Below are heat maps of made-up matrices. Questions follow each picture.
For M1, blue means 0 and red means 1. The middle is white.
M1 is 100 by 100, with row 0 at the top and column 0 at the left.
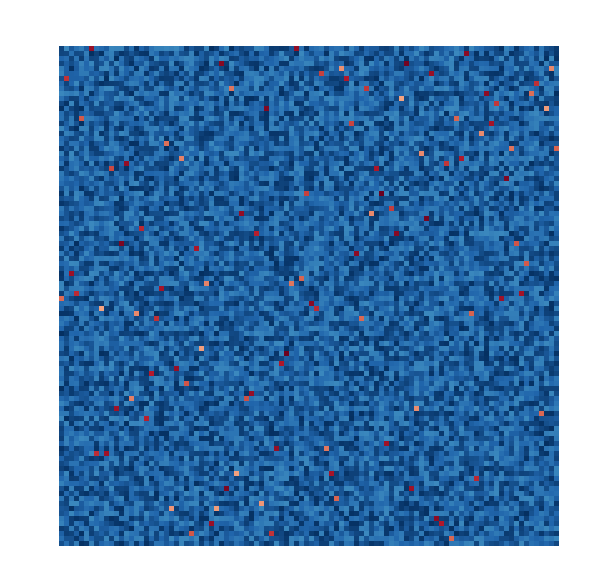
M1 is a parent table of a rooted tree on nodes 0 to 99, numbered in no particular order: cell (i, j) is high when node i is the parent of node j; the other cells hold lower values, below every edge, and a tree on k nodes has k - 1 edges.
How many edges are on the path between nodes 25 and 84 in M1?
11
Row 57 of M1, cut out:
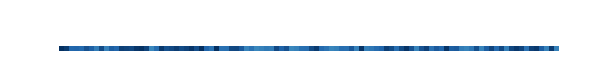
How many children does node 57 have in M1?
0
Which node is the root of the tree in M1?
5
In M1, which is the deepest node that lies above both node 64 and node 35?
0
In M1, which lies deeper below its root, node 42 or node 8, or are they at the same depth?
node 42
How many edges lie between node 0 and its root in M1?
4
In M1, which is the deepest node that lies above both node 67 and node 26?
37
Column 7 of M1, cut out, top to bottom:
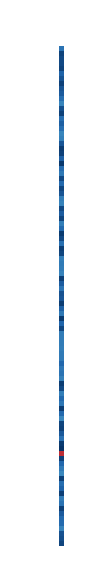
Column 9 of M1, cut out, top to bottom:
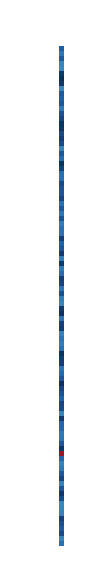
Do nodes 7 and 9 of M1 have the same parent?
yes
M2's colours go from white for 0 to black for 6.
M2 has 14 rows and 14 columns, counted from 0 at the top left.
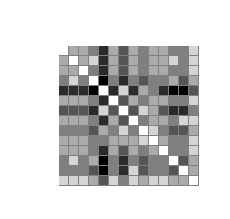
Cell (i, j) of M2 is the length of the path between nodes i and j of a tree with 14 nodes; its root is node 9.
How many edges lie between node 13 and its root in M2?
1
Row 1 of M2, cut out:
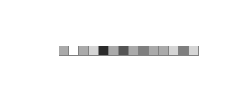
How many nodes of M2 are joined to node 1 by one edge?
3
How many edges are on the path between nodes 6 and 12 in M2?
5
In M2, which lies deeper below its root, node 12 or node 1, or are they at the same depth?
node 12
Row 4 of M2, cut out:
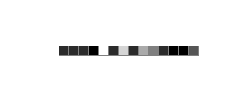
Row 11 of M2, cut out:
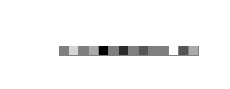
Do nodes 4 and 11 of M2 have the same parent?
no
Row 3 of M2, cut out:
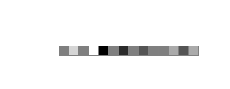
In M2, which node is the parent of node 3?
1
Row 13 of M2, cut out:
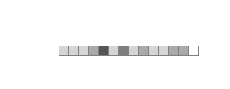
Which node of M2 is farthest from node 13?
4
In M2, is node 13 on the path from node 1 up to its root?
yes
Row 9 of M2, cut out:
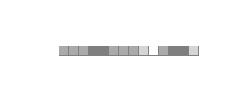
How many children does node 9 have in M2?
2
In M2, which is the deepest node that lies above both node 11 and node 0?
13
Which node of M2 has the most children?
13
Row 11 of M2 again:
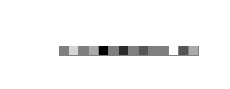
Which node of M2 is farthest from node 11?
4
